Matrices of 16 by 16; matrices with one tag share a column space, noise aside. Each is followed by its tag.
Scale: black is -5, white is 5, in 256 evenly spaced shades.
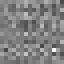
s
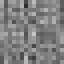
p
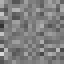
s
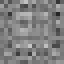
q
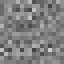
s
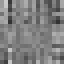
p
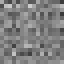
q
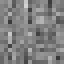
p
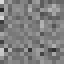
s
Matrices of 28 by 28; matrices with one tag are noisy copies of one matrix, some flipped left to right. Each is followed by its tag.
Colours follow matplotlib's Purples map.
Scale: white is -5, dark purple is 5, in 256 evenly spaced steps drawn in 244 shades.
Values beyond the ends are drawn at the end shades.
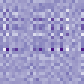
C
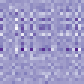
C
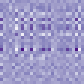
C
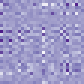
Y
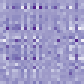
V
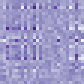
V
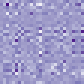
Y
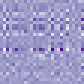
C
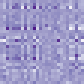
V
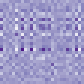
C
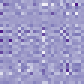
Y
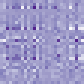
V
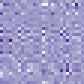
Y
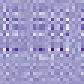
C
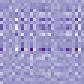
C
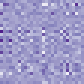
Y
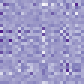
Y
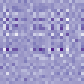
C
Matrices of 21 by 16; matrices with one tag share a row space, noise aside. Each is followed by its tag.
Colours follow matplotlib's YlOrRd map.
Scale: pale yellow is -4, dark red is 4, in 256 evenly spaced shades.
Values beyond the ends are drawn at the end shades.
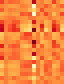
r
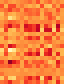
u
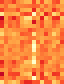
r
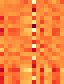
r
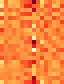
r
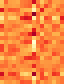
r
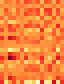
u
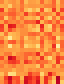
u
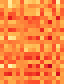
u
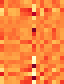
r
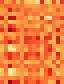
u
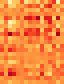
u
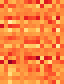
u
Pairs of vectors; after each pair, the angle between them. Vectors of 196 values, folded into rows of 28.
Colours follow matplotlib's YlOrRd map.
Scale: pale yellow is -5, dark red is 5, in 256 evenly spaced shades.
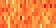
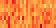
nearly opposite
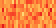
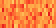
nearly parallel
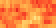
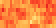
nearly parallel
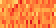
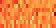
nearly opposite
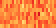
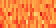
partly opposed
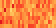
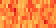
partly opposed
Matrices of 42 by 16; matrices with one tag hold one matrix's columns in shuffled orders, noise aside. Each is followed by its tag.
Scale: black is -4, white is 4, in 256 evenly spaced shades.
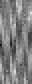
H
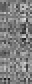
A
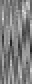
H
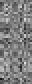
A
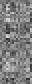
A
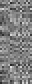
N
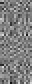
N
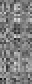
A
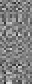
N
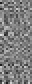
N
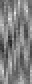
H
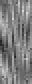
H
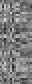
A
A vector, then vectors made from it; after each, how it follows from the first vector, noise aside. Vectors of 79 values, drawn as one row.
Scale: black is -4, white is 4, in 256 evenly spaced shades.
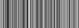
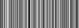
negated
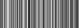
negated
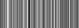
negated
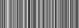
negated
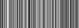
negated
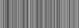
shrunk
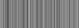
shrunk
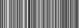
negated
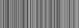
shrunk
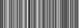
negated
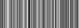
negated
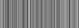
shrunk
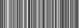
negated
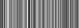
negated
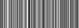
negated
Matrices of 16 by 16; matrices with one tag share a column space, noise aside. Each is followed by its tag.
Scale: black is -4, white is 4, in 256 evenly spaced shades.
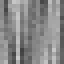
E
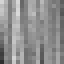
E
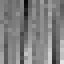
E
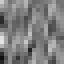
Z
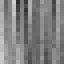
E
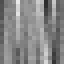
E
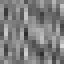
Z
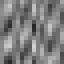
Z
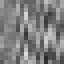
Z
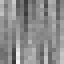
E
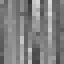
E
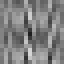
Z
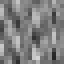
Z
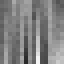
E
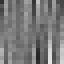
E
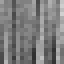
E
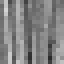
E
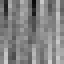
E
